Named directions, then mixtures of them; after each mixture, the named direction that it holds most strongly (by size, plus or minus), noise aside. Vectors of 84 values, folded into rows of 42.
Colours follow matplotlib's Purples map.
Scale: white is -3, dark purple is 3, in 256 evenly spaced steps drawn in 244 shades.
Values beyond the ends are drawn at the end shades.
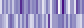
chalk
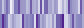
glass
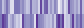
glass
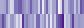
glass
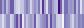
glass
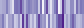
chalk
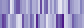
glass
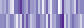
chalk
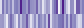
chalk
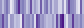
glass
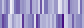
glass
